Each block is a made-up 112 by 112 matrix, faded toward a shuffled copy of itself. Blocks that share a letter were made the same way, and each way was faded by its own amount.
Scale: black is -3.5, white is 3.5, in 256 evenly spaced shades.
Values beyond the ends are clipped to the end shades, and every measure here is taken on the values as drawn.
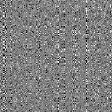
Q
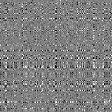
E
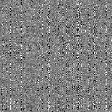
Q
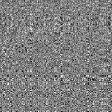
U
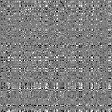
E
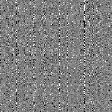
Q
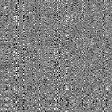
Q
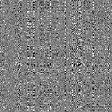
Q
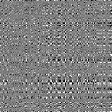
E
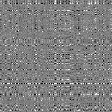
E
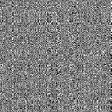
U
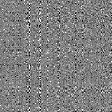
Q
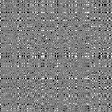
E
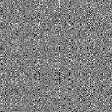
Q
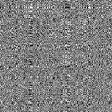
U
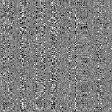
Q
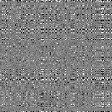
E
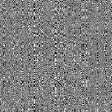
Q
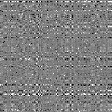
E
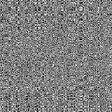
U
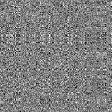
U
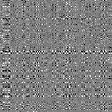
E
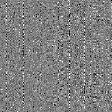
Q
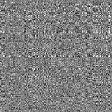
U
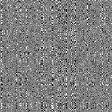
Q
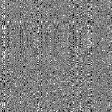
Q
